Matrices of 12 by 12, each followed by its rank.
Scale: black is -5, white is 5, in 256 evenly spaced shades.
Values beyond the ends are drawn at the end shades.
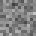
full rank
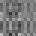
two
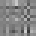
two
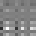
one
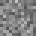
full rank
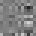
two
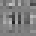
two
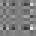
one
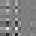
one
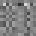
two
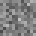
full rank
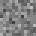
full rank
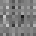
two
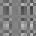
one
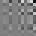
one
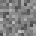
full rank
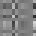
one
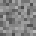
full rank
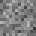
full rank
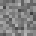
full rank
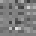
two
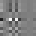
one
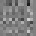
two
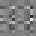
two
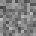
full rank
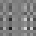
one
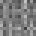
two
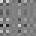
one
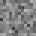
full rank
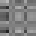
one
